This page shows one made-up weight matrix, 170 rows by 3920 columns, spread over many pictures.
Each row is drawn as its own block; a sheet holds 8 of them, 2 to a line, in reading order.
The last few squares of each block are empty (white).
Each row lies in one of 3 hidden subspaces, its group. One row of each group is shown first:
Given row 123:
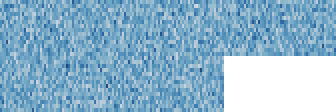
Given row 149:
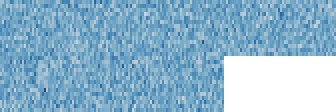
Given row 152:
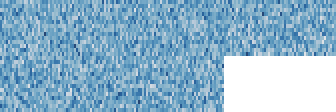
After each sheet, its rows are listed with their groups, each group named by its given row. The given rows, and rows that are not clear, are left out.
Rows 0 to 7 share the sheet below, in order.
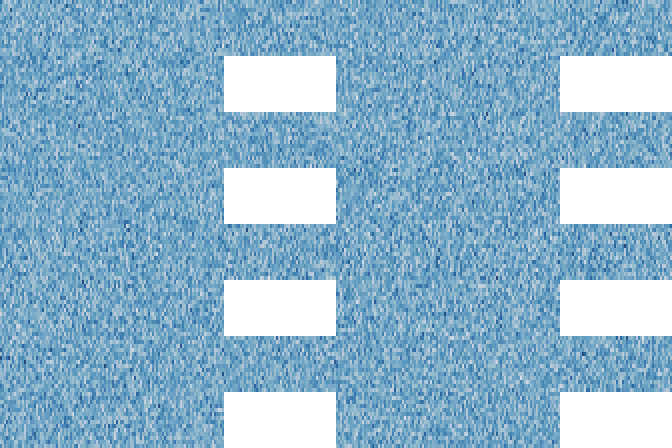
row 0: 152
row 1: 152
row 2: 149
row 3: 152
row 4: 152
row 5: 123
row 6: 123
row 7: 152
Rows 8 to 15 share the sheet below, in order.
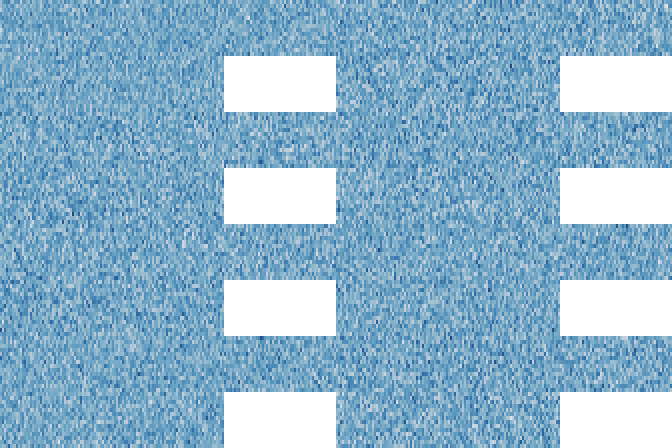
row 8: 152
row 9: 149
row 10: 123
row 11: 152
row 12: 152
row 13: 152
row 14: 123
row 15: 152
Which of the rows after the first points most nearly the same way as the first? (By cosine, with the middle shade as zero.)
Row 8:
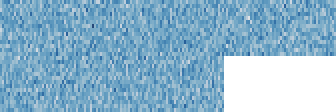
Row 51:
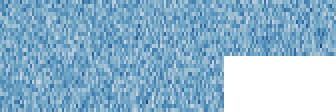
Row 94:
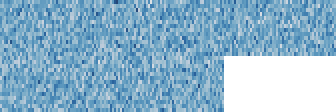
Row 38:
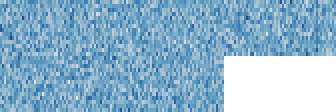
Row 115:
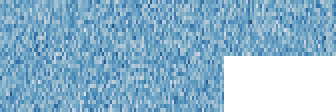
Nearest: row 94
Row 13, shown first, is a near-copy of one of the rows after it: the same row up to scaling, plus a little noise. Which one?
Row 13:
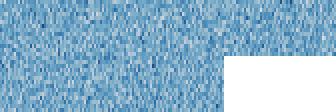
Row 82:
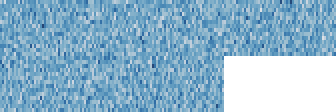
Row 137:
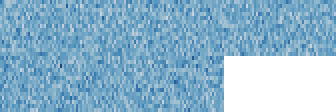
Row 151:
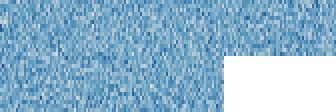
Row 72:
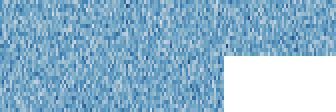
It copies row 82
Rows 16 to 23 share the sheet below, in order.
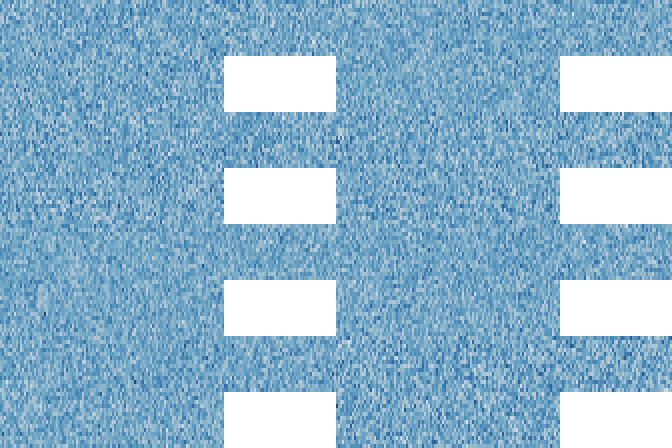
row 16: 123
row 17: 123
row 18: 123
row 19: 152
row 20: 149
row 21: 152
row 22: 152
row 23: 123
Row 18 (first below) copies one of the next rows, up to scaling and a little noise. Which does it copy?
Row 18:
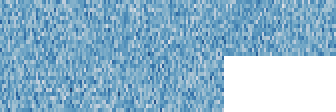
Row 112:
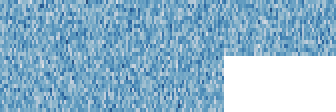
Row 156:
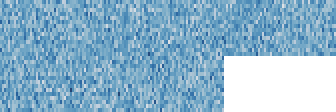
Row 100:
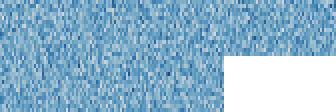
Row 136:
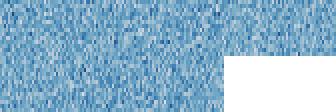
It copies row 156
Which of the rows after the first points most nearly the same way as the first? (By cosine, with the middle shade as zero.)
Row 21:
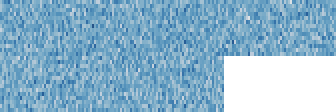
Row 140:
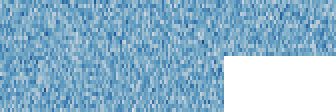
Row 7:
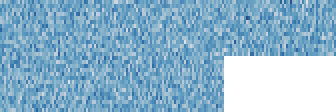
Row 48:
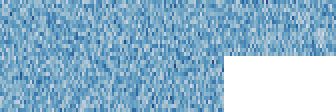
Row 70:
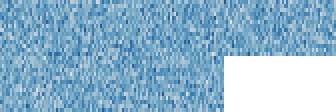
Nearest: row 70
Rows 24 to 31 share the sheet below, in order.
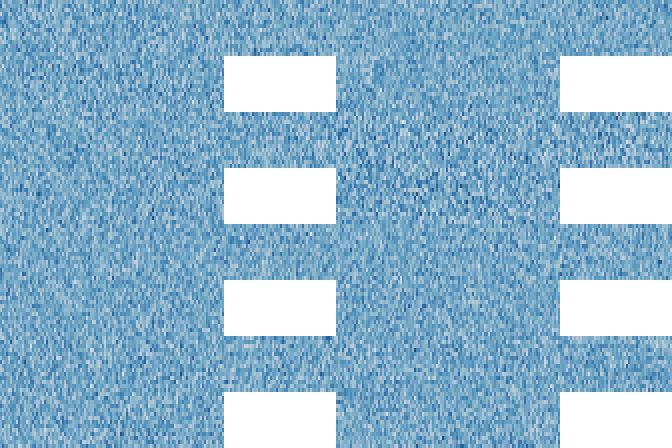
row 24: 152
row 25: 149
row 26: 149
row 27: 152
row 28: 149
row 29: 152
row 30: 123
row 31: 149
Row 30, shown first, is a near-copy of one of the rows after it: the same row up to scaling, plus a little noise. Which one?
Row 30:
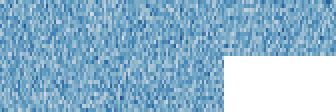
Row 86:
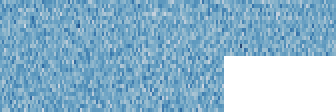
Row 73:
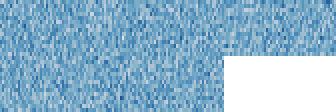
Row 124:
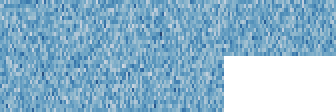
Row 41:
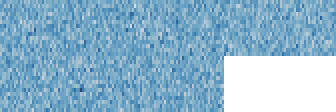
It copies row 73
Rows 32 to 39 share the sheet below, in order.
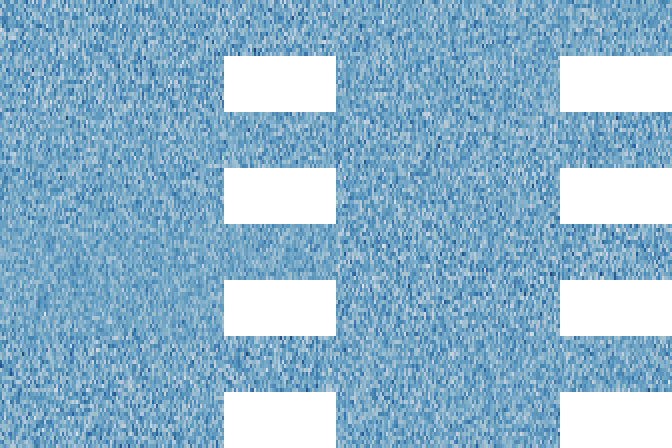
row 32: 152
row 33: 123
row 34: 152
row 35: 123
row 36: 149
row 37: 123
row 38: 152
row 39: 123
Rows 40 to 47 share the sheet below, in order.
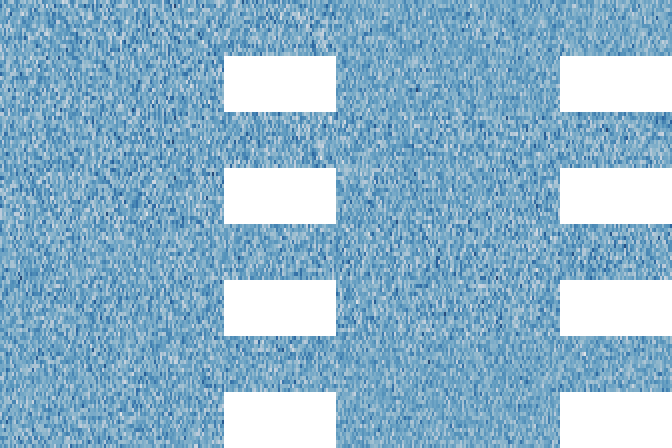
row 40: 149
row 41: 123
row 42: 149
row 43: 149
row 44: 152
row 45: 123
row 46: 123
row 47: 152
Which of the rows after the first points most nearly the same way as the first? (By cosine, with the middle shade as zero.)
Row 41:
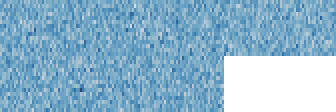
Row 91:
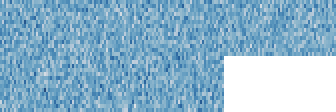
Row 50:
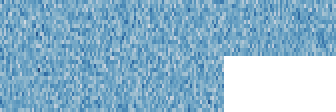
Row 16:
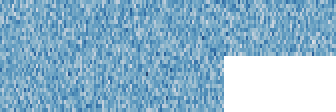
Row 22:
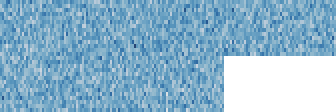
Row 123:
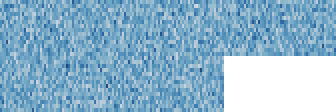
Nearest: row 16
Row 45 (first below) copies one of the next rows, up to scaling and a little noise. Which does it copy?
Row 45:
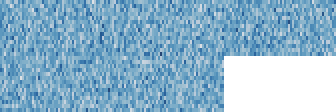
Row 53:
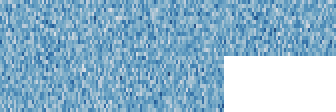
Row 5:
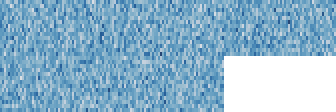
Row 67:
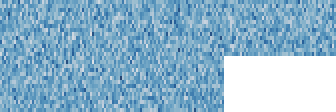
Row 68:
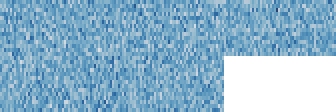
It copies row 5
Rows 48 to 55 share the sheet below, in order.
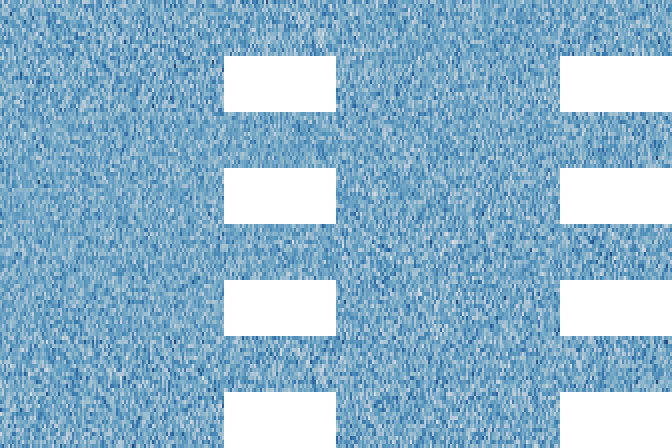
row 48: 149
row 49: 152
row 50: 149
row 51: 149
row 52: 152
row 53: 123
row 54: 149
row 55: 149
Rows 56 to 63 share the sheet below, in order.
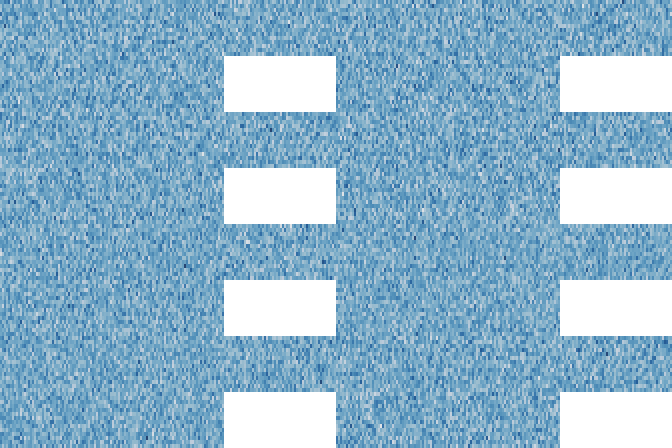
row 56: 123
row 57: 152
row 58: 149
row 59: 123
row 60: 152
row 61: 149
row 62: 149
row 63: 149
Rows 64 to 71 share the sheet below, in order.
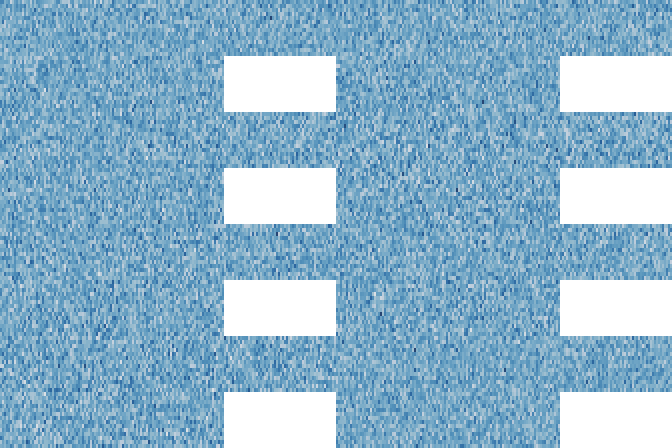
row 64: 149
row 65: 149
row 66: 123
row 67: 123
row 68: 123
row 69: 149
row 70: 152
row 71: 149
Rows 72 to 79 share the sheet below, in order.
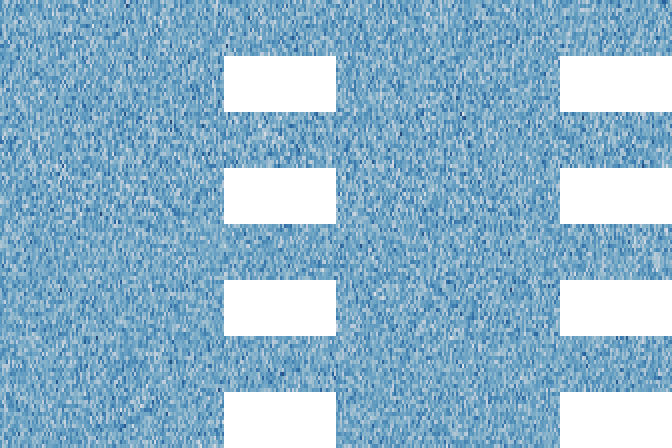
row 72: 152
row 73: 123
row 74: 152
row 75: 152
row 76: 152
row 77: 149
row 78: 123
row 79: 152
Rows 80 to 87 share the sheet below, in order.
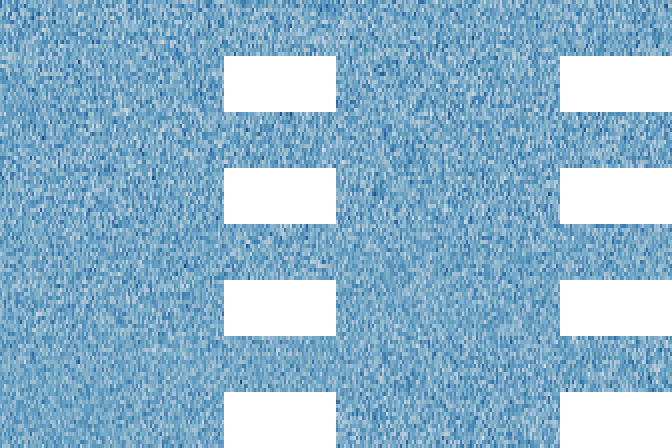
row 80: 149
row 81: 149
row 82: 152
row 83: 149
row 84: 152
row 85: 123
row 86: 123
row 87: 149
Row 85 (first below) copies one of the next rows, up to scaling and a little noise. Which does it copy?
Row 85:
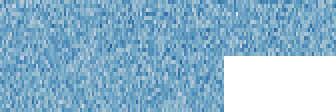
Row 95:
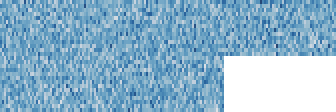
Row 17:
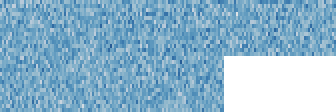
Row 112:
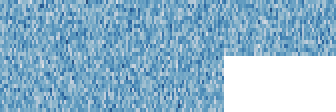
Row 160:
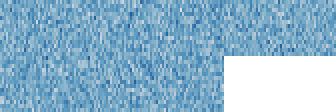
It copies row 17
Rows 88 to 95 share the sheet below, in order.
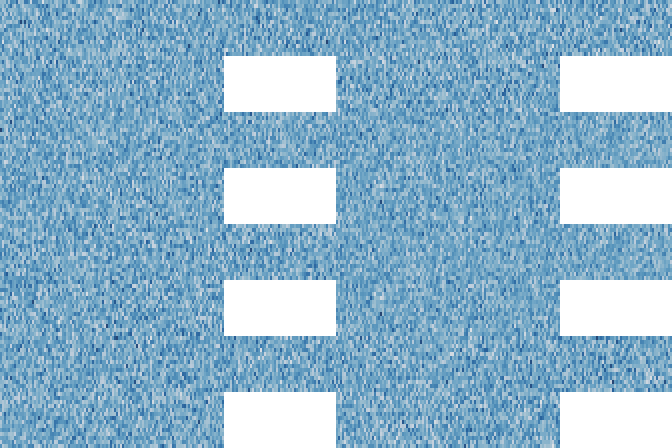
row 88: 123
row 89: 152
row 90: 123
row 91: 149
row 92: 149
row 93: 149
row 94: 152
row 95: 123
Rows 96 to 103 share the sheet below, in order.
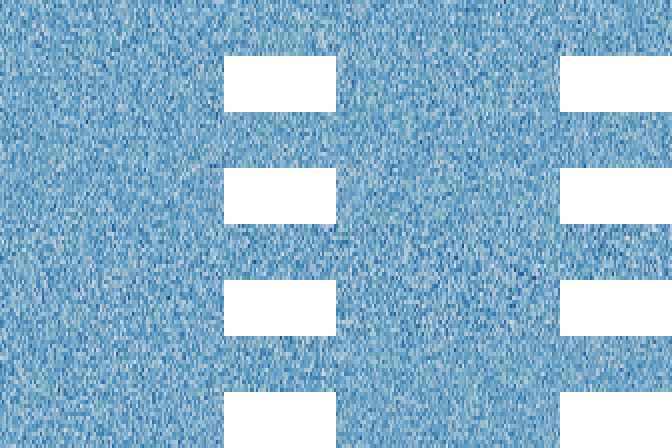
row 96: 149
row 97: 123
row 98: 152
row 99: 152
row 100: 123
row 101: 152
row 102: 152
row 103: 152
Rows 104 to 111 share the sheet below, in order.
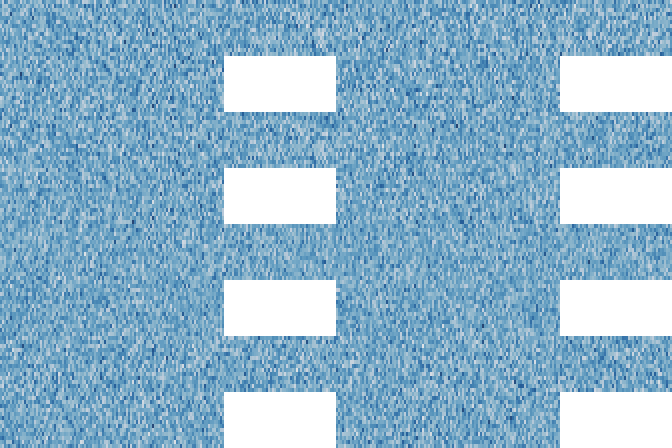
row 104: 149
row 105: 123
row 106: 149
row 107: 149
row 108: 152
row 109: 149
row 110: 123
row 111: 152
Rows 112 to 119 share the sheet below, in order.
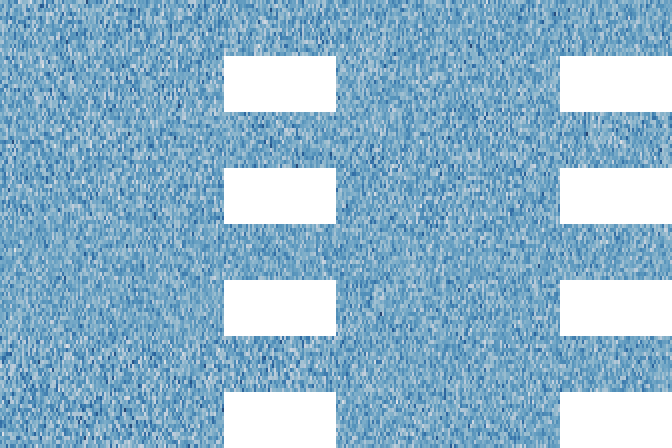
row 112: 123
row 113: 152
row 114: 123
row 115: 152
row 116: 152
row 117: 149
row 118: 152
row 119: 152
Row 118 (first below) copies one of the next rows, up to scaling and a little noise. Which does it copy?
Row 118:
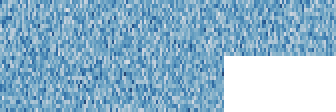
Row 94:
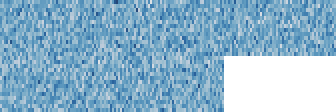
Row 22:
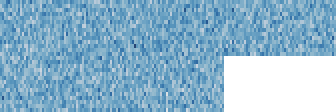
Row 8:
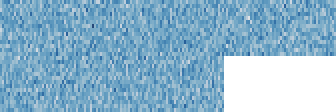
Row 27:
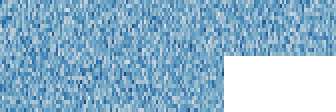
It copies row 27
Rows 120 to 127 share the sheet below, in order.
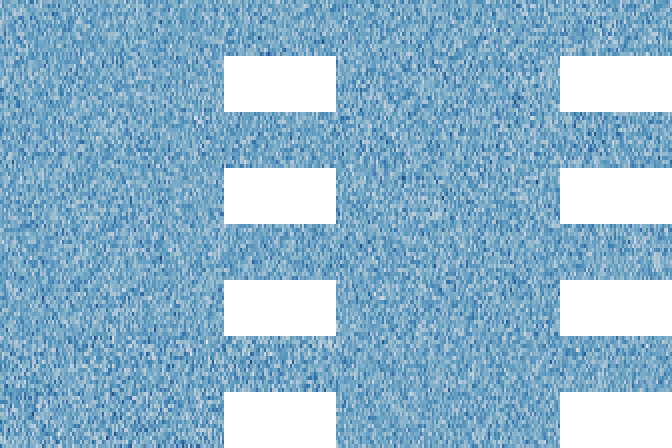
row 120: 152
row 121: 123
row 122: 123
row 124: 123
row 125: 149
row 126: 149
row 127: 149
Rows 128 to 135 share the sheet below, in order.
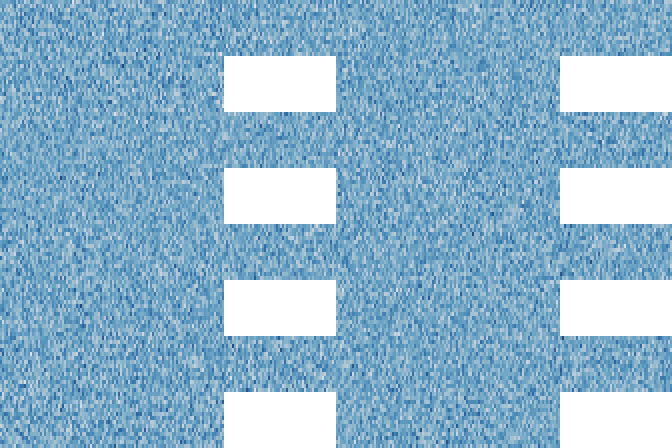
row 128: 123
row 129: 123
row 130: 152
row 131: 123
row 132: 152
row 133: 152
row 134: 152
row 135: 152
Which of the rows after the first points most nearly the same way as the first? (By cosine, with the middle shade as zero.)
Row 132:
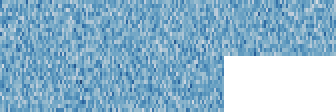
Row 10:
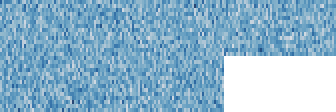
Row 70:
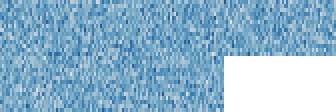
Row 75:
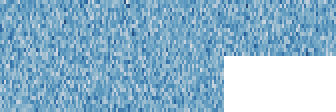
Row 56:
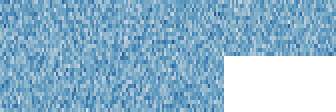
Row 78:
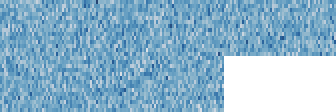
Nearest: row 70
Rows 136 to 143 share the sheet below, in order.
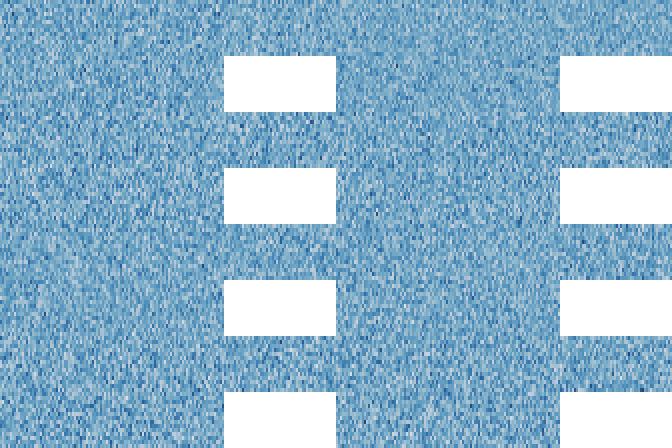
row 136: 123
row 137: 152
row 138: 149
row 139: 152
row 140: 149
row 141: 152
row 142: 152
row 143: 152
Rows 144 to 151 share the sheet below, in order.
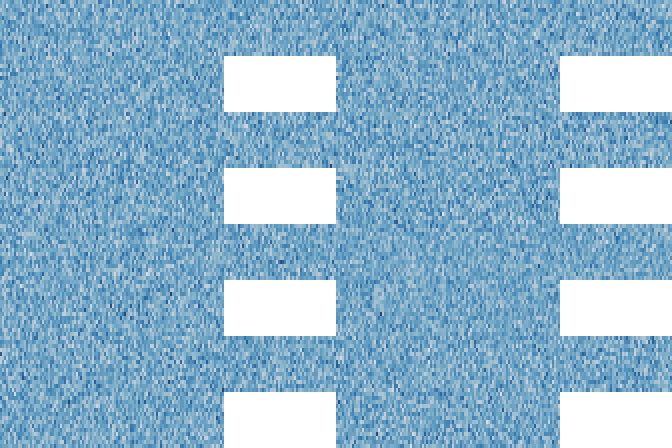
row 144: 149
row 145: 149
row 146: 152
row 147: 149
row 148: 123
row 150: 123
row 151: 152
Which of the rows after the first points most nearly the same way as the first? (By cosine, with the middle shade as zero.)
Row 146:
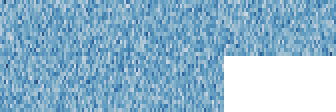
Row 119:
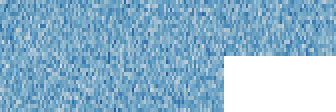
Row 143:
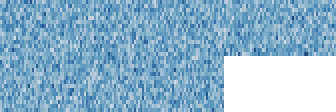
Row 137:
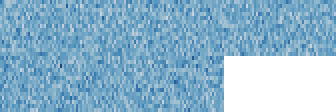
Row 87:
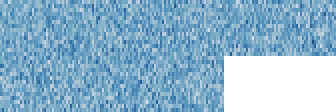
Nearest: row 137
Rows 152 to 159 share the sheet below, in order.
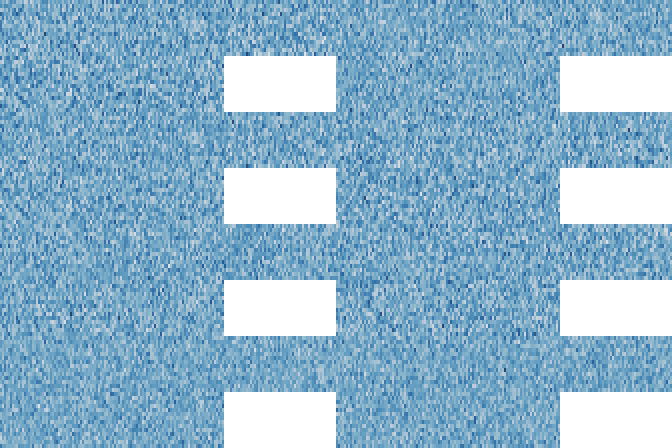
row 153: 152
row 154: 152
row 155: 152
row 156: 123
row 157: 149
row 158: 149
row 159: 149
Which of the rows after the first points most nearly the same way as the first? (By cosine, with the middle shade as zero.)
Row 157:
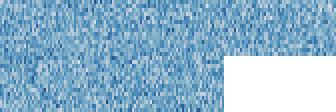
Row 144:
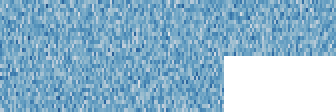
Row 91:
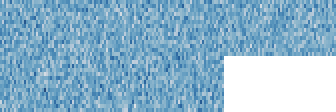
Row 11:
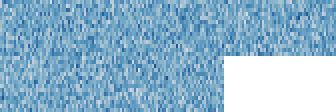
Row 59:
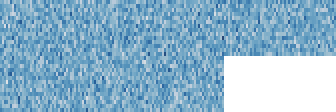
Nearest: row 91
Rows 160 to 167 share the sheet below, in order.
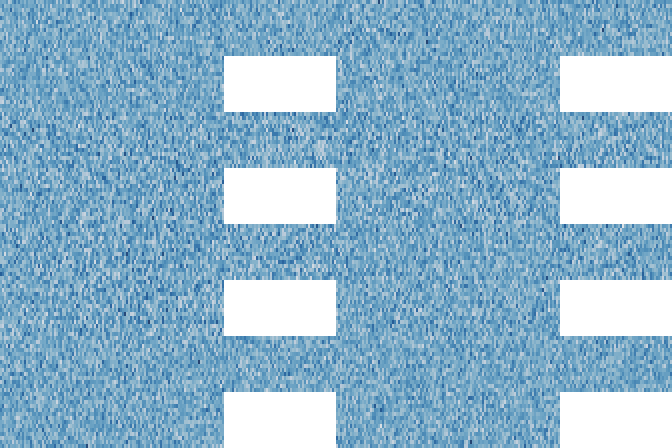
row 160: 123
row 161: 123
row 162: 149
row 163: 152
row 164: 123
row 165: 152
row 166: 123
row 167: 149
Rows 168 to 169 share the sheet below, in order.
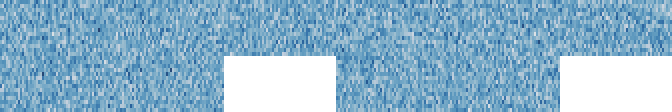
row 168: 123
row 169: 149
